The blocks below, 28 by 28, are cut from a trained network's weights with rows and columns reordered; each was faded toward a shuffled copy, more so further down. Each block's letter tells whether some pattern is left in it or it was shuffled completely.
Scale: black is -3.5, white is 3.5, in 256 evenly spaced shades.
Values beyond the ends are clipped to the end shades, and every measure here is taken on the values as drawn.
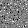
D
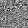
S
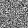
D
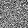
D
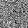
S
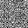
S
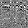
S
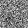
D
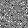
D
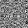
S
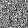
D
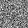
D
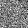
D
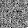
S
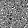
D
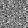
S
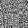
S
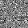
S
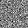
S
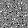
D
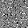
D
